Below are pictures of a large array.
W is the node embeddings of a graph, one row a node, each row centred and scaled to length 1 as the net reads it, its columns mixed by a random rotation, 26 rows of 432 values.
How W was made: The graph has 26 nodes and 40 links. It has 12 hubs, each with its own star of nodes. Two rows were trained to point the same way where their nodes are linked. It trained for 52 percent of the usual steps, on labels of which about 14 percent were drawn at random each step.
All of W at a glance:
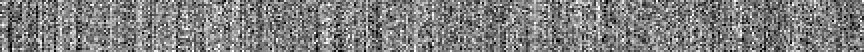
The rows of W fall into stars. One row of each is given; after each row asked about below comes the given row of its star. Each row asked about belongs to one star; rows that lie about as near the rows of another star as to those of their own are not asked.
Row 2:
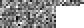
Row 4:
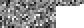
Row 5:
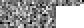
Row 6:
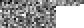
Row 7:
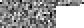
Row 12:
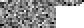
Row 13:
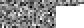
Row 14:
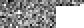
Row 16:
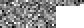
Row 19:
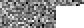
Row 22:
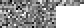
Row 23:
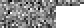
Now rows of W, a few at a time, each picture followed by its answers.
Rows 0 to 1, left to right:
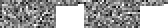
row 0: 13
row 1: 7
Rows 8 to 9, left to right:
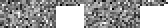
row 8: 14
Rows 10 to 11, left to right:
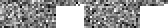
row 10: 14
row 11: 23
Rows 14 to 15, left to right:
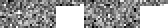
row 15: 4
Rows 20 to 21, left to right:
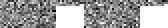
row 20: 19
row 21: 16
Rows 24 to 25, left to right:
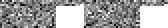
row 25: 22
